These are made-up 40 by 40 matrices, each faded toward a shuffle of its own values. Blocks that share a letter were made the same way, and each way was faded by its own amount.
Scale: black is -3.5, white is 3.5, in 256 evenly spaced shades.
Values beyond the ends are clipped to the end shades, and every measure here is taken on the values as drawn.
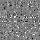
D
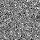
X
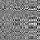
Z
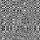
Z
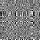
Z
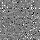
D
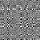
Z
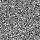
X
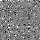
D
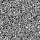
X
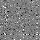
D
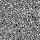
X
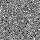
X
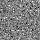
X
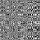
Z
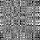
Z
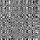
Z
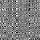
Z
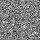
X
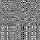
Z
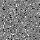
D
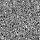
X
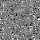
D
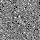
X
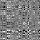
Z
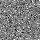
X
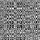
Z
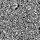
X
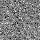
X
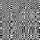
Z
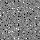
D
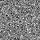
X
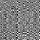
Z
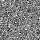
X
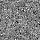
X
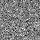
X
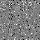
D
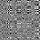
Z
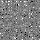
D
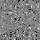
D
